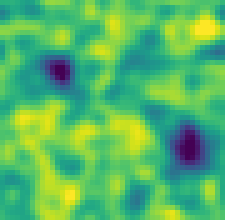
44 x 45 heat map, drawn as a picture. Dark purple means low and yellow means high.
Most values sit high, with a long tail of low ones. Two dips sink into the field. There are no lone odd cells. No overall slope runs across the table. The bottom right is the ninth with the lowest average. Overall the values sit about 70% of the way up the scale.
